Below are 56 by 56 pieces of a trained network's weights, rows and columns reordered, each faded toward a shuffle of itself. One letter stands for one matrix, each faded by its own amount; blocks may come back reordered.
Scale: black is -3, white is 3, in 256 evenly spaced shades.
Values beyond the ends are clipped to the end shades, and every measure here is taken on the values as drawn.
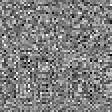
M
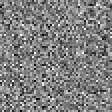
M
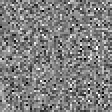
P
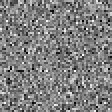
M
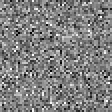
P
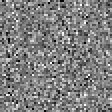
P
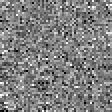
P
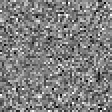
P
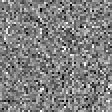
P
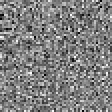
M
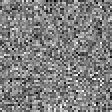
M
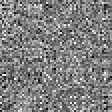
M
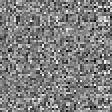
M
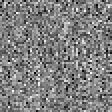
P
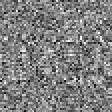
M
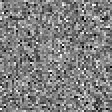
P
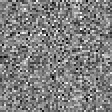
M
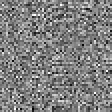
M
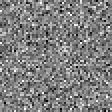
P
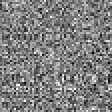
M
